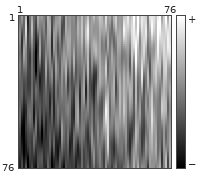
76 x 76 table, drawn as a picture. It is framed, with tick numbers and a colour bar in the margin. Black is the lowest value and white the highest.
Grain: streaks running down. Ninth with the lowest average: bottom left. Mirror symmetry: none. Slope: up to the top right. Histogram: bell-shaped. Ninth with the highest average: top right.
